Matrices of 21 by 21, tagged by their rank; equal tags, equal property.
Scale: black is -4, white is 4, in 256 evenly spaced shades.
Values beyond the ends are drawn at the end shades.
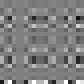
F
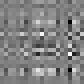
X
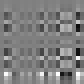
F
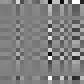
F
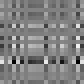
F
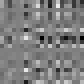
X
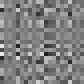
X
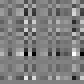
F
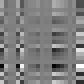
F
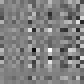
X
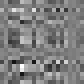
X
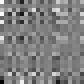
X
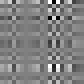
F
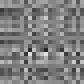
X
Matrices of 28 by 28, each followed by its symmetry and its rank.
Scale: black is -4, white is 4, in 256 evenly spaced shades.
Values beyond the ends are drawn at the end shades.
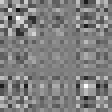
symmetric, rank two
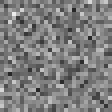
symmetric, full rank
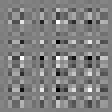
symmetric, rank one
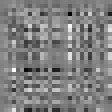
antisymmetric, rank two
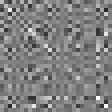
symmetric, rank three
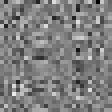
neither, rank five
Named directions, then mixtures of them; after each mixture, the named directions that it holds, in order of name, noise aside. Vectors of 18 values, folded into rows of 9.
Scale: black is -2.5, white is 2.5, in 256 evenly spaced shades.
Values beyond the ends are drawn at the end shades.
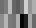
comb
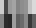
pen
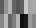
comb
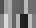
comb, pen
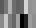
comb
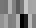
comb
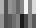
comb, pen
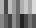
comb, pen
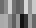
comb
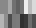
comb, pen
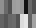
comb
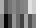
pen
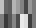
comb, pen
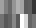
comb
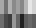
comb, pen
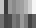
pen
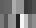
comb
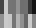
pen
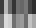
pen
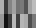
comb, pen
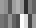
comb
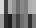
pen
